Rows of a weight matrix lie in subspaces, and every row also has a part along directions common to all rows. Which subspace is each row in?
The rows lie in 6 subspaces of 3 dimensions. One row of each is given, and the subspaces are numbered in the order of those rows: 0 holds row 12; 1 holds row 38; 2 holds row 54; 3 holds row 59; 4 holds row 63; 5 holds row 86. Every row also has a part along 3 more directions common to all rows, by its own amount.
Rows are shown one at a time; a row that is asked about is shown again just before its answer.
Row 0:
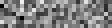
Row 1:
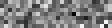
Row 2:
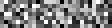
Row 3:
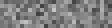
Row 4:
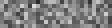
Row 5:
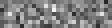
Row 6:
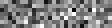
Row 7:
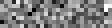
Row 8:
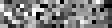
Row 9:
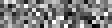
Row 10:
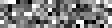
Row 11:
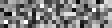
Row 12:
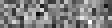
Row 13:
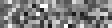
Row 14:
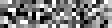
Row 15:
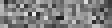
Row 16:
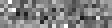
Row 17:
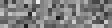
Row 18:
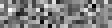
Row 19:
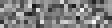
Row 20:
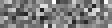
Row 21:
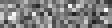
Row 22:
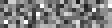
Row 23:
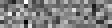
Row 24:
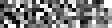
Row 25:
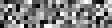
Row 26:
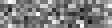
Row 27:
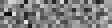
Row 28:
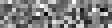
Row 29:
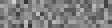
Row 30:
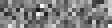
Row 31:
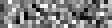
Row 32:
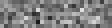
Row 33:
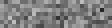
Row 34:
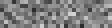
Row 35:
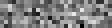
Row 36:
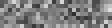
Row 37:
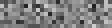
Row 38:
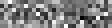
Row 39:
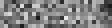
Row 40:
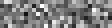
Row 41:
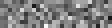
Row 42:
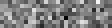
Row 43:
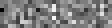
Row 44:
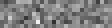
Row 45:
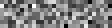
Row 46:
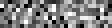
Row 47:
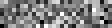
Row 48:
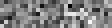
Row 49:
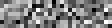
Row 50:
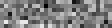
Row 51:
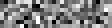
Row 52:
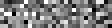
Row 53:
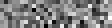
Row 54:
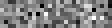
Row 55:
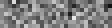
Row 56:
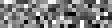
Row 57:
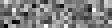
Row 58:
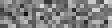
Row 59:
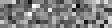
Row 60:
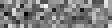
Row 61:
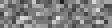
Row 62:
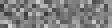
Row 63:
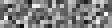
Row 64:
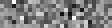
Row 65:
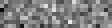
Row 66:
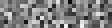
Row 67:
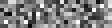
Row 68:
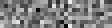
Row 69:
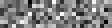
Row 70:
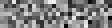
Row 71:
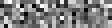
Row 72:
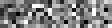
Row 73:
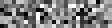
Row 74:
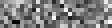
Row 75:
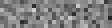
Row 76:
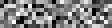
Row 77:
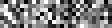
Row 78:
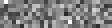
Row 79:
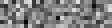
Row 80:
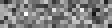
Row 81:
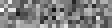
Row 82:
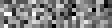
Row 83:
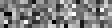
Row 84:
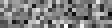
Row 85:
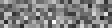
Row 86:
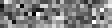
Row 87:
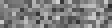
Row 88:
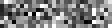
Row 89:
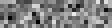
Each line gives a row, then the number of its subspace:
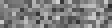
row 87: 2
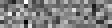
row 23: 2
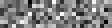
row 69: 2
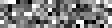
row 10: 3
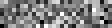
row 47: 4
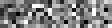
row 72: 3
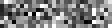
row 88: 5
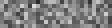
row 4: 0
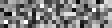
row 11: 2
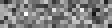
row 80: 2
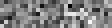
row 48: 3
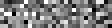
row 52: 2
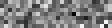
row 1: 5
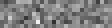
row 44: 3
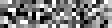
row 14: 1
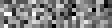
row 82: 0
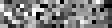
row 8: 5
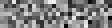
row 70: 0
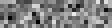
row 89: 3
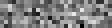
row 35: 3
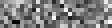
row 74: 4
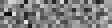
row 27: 2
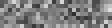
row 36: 5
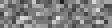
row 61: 0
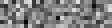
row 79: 2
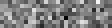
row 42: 5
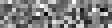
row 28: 5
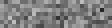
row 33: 5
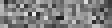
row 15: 5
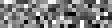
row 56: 3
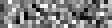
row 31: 1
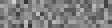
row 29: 2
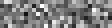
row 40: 4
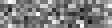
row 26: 3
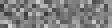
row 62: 0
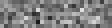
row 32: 3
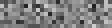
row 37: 1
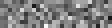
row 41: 4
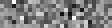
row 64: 0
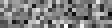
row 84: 4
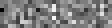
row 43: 1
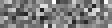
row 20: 1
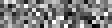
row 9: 5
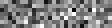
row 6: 5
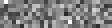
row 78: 2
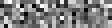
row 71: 4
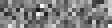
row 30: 4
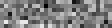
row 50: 1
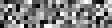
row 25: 4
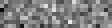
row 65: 1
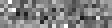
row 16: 1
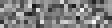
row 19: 3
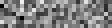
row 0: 0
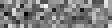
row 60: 2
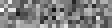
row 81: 1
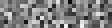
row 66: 4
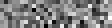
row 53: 4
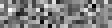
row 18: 1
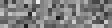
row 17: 5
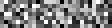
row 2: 0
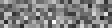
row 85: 5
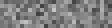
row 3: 1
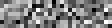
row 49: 4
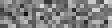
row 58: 0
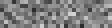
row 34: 5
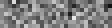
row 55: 0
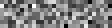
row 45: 0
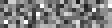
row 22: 2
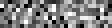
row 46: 1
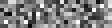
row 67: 2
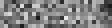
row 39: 5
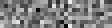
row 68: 4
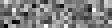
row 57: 4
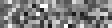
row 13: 1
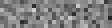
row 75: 4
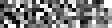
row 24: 3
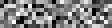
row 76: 0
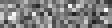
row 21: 3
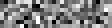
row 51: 3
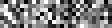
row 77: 2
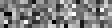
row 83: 0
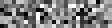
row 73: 3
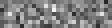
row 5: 1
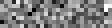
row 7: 0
